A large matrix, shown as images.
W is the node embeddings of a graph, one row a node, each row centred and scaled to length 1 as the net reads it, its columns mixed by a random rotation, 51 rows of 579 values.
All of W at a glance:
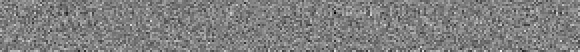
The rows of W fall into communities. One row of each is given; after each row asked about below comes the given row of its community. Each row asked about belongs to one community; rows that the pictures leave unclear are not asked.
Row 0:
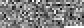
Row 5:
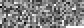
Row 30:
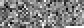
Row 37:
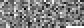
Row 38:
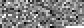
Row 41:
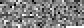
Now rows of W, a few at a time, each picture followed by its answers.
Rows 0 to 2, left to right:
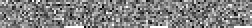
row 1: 5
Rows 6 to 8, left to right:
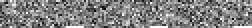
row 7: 30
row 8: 0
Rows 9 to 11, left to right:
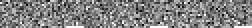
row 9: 30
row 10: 30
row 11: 41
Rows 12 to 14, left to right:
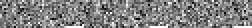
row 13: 30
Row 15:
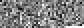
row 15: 30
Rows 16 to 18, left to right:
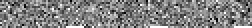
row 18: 37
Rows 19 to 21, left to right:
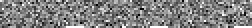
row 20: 38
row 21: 37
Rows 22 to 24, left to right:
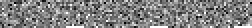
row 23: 38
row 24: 41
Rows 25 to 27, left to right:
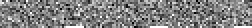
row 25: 0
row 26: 38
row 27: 38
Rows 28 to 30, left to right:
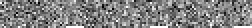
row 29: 30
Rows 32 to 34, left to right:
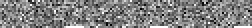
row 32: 0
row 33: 38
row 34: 41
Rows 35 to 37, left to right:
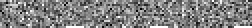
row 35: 30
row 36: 38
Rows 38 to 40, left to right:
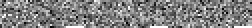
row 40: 41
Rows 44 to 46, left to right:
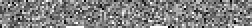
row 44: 5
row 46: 5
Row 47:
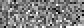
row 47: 41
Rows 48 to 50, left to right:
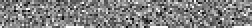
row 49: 37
